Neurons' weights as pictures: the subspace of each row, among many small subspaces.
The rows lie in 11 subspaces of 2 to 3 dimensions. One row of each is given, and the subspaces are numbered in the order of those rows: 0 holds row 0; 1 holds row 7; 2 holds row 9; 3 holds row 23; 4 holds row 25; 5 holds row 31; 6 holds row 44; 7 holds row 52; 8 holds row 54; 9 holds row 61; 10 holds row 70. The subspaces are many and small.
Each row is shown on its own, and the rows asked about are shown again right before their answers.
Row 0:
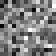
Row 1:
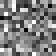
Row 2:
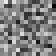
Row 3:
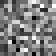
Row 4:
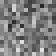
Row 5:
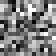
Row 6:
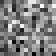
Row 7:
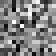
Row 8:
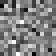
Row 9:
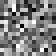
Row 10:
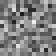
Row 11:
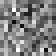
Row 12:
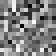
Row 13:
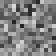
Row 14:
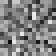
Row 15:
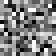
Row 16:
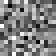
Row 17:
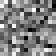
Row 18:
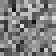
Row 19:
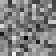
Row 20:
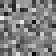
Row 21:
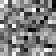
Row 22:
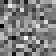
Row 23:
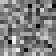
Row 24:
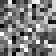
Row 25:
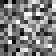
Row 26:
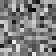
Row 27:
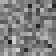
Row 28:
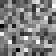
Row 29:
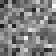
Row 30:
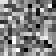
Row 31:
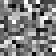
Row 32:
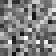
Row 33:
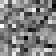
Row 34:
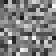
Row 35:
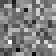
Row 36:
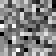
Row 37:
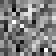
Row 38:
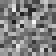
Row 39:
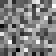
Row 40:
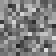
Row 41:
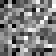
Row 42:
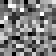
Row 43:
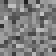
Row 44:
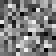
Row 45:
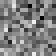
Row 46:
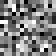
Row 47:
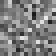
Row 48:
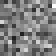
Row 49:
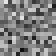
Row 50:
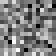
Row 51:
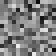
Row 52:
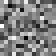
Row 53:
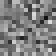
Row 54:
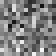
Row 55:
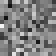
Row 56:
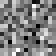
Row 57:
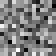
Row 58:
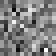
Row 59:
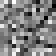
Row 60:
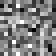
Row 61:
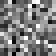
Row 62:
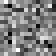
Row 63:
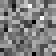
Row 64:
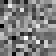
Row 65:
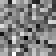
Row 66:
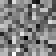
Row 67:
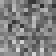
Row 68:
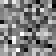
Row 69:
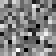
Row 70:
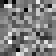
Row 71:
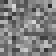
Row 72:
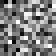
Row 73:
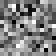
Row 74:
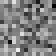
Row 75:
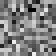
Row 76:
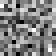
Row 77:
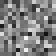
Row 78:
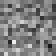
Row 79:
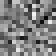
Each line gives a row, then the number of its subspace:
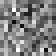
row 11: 4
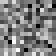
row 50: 3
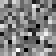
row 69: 6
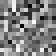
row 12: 2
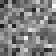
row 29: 0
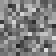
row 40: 6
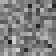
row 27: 3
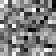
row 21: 0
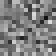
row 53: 5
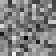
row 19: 9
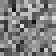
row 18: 2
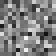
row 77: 6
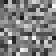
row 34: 8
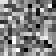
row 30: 3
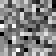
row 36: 1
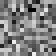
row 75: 9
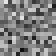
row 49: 8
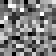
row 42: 5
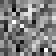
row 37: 4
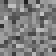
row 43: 5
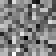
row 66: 9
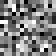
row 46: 2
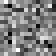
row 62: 10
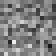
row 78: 10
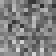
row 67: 8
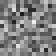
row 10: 1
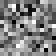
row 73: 6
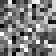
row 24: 9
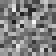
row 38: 1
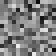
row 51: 7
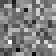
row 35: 10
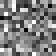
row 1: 10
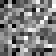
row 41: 0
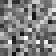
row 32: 7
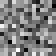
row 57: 1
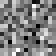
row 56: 6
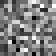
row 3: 8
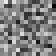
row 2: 4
